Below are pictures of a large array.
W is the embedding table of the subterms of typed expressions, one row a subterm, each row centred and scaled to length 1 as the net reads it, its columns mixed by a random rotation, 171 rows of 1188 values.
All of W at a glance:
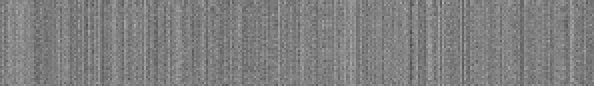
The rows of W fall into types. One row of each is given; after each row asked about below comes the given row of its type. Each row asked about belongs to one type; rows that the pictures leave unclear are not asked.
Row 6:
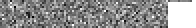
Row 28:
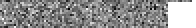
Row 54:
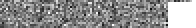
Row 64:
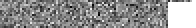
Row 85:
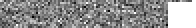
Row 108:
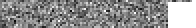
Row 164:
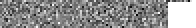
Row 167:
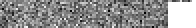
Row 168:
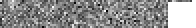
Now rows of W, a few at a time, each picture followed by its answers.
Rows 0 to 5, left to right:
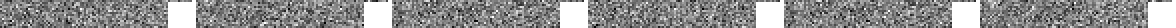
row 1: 54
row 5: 168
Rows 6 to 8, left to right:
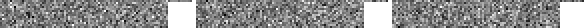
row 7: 6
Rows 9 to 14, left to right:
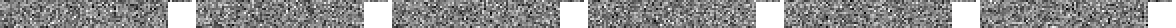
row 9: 64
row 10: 28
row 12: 6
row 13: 28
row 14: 85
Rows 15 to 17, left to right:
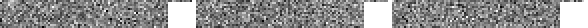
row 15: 168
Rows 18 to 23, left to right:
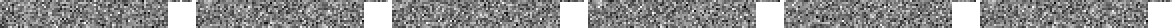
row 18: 167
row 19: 168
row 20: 64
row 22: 85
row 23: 168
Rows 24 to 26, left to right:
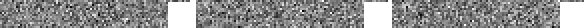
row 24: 64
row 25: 108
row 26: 6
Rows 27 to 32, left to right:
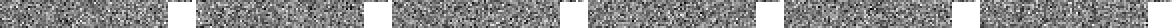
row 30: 64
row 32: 54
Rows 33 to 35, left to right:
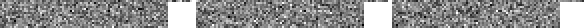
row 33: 108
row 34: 85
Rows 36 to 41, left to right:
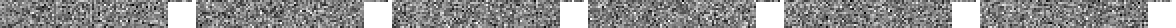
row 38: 167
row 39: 6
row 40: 28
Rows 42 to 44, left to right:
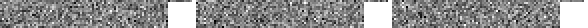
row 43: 168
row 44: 6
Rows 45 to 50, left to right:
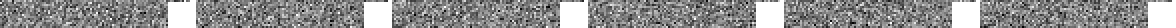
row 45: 54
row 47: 108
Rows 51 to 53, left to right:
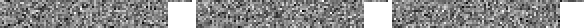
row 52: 108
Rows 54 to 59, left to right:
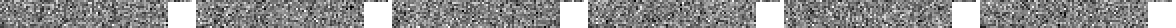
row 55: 28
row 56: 167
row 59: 108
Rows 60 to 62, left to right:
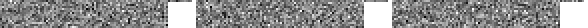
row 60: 85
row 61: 6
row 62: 85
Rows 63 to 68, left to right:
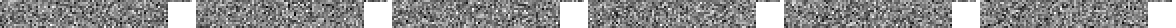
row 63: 168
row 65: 85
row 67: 54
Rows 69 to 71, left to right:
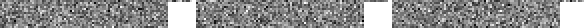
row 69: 108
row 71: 54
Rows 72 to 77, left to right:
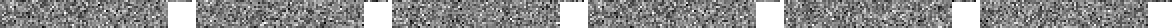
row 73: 54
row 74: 28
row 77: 167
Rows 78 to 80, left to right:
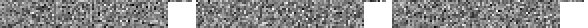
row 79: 54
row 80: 108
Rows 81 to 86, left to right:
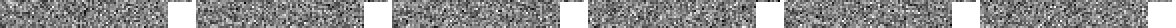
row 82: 85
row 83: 108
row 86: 6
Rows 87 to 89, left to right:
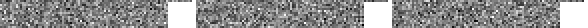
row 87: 28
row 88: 85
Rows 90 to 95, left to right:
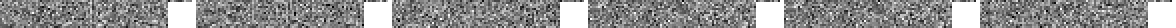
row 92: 164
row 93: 6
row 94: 6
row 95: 85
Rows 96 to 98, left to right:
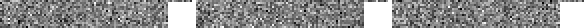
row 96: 168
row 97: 167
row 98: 28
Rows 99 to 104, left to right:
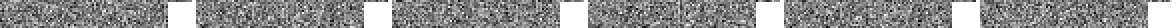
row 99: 168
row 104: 64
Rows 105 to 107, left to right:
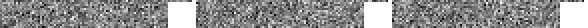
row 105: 108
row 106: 168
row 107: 168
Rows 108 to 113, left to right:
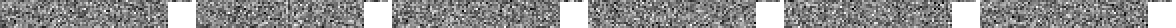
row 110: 108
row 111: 164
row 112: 28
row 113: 85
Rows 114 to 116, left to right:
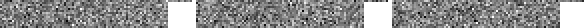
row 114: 6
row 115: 168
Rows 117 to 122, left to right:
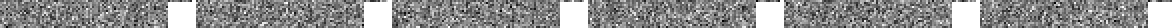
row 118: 54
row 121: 54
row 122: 168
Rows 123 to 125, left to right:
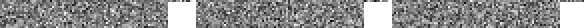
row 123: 108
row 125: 85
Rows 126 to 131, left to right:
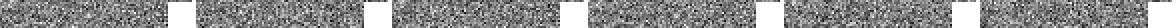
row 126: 85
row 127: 164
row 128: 108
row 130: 54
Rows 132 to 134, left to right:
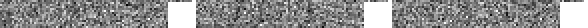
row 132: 64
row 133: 54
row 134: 64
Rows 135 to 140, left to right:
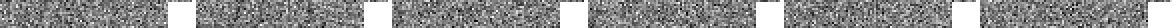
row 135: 28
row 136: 54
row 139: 6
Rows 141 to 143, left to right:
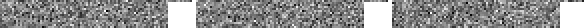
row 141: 108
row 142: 85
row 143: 168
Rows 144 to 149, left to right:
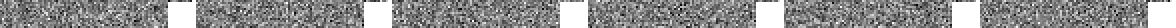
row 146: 28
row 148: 85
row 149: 164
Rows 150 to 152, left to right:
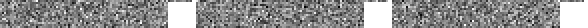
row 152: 6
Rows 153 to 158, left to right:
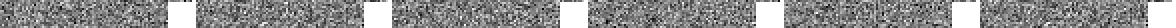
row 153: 167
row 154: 54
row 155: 6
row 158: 54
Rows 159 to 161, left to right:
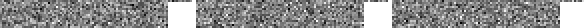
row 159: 85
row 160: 28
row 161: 6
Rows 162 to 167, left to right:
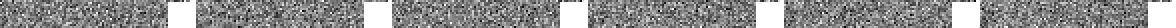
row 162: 54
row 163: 108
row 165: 108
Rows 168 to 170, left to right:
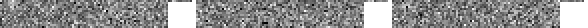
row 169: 28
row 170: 6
